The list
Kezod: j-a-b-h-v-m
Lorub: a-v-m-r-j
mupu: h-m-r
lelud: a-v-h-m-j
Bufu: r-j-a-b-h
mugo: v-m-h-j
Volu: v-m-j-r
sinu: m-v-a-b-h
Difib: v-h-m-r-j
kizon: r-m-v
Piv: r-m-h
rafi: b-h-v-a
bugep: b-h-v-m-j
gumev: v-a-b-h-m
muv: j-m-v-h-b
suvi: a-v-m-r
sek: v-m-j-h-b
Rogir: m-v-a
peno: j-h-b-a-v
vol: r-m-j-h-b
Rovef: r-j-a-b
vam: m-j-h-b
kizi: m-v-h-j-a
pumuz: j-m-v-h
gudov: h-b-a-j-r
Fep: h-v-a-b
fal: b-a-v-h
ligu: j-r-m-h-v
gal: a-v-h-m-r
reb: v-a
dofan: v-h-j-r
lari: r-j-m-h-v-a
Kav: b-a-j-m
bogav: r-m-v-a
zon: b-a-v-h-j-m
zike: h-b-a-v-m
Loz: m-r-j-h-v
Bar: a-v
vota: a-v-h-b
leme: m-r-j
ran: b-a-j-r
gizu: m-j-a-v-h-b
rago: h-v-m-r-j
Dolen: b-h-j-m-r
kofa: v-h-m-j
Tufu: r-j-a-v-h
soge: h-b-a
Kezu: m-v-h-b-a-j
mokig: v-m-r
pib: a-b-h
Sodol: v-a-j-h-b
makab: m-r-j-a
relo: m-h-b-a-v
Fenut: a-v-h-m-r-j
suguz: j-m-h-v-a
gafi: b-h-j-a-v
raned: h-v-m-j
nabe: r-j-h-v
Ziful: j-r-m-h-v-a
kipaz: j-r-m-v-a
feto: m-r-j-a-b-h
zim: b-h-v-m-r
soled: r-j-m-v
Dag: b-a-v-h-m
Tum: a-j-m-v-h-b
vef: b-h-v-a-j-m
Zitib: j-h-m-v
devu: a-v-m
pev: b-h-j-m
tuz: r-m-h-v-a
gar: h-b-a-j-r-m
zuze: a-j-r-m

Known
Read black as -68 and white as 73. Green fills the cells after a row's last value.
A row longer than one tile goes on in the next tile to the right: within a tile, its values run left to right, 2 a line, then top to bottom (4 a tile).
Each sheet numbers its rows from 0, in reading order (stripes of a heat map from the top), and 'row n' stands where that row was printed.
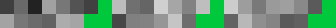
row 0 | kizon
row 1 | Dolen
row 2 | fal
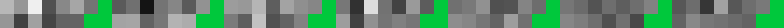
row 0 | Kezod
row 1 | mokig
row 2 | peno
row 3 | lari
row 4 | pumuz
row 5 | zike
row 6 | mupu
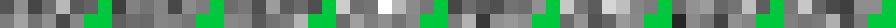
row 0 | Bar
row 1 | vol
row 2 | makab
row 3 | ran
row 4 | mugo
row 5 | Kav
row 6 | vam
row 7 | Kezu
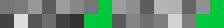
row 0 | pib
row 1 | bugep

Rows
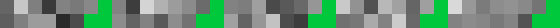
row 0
vota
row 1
zuze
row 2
gal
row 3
zim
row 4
Dag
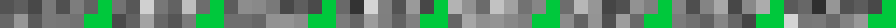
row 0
Piv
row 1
Bufu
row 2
Loz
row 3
Tufu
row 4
gafi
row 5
muv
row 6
gar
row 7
bogav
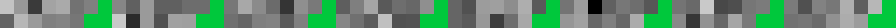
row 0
rafi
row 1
kipaz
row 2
feto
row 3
lelud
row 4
Rovef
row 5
Rogir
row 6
ligu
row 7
Difib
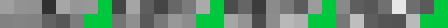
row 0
gumev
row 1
sek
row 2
Volu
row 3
reb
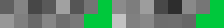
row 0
devu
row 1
suguz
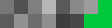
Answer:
gudov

